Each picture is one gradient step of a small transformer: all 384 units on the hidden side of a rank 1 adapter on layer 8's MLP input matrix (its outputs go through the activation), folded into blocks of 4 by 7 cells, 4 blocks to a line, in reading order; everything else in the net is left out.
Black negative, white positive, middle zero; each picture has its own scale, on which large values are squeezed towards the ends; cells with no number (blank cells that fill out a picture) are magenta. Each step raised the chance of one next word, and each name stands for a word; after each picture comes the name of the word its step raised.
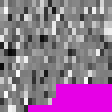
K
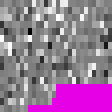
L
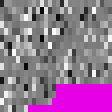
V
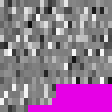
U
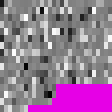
V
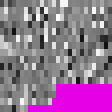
L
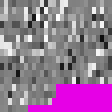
L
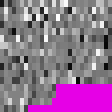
L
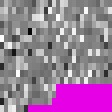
K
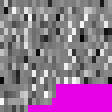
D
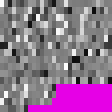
U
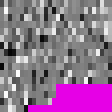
K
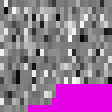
D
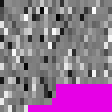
V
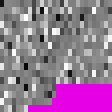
V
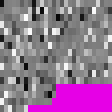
V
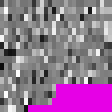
K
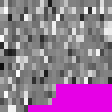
K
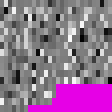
D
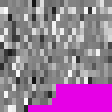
K
